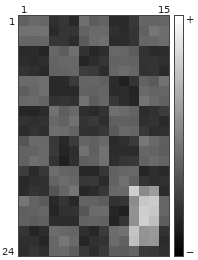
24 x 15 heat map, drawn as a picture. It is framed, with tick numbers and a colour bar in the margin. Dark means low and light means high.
Odd patch: higher, in the bottom right. Ninth with the highest average: bottom right. Roughest part: bottom right. Average level on the scale: 30%.
